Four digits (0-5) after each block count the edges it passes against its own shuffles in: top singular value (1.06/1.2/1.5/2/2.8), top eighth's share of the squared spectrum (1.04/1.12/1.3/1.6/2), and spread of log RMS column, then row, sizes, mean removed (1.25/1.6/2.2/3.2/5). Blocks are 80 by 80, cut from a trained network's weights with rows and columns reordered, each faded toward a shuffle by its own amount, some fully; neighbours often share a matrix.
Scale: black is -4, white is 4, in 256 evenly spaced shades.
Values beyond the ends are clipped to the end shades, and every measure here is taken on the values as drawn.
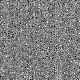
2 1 0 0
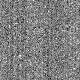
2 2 0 1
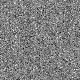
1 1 0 0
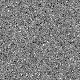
1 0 0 0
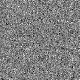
3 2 1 0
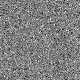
0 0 0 0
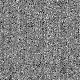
2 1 0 0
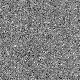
0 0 0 0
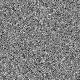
1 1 0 0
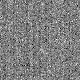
2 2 0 0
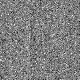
1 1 0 0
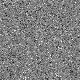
0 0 0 0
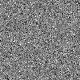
2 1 0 0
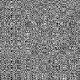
4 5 3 2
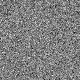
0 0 0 0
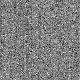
2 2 0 0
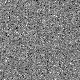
0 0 0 0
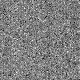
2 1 0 0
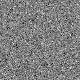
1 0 0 0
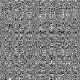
4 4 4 2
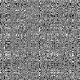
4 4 3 2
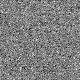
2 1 0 0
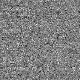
3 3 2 1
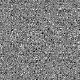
3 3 2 1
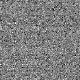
3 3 2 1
